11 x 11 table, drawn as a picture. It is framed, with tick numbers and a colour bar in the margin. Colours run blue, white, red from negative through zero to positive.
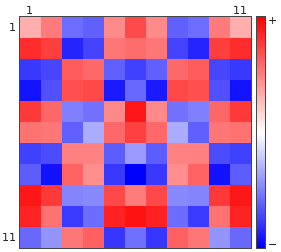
Average level on the scale: 50%. Calmest part: top middle. Slope: none. Mirror symmetry: left to right. Odd rows or columns: none. Grain: checkered.
